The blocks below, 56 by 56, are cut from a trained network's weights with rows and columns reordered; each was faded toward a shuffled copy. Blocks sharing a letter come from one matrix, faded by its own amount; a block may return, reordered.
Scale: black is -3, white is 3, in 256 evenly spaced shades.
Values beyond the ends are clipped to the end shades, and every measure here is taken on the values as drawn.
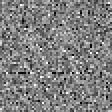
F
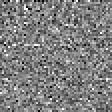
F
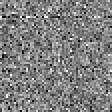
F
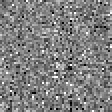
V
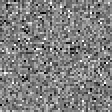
F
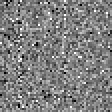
V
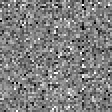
V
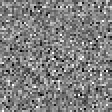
F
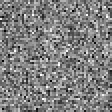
F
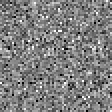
F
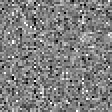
V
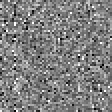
V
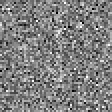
V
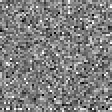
F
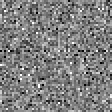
F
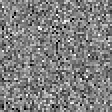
V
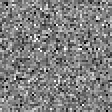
F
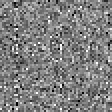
V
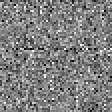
F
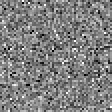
F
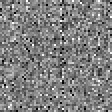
V
